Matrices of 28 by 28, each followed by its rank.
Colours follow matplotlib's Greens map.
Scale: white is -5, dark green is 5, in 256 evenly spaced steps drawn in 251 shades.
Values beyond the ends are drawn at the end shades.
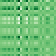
one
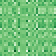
two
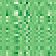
two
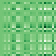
one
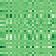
two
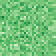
five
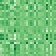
two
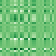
one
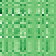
two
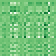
two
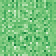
five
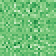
five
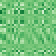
two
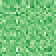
five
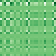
one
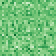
five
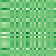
one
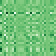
two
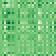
two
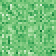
five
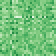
five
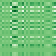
one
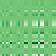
one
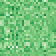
five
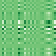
one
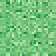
five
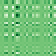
one
